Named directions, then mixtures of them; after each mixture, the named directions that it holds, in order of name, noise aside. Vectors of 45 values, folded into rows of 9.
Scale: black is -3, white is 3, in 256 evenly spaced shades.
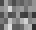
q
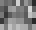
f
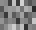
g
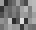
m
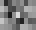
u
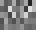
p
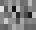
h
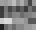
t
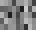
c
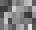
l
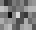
q, u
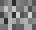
h, p, q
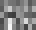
c, g, q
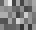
g, l, u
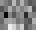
f, g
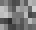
f, g, t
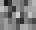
u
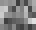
f, l, t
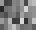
g, m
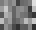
f, q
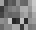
m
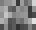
f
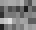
t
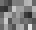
l
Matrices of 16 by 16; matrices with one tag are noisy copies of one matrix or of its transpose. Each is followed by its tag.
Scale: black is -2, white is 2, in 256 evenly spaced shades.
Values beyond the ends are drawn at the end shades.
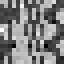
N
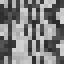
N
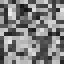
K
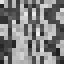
N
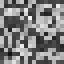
K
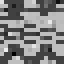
N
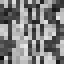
N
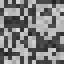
K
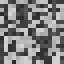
K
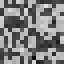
K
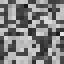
K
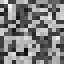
K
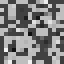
K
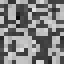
K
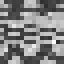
N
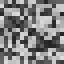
K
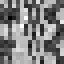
N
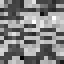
N
